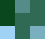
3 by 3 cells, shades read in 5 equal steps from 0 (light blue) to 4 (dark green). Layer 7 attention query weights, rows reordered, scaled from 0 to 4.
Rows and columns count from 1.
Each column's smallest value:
0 2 1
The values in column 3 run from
1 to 3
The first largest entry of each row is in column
1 1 2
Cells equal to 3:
4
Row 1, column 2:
2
